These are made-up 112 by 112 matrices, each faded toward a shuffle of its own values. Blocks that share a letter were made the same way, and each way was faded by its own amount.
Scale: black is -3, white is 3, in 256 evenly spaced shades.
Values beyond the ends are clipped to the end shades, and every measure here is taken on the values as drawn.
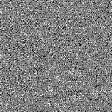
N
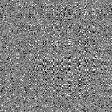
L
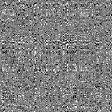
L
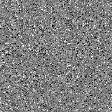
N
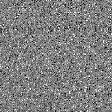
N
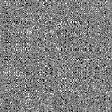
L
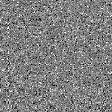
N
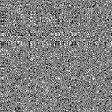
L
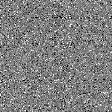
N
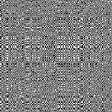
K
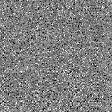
N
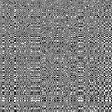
K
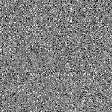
N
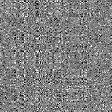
L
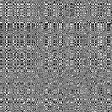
K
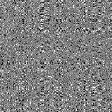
L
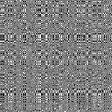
K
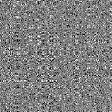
L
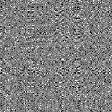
L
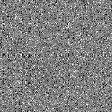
N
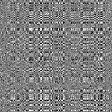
K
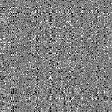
L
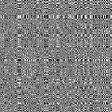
K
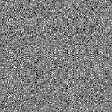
L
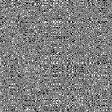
L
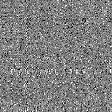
N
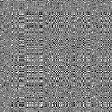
K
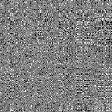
L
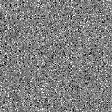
N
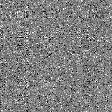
N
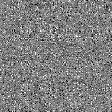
N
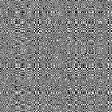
K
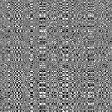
K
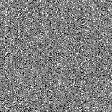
N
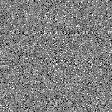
N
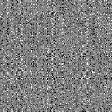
L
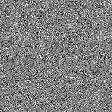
N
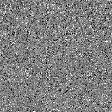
N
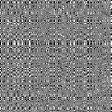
K
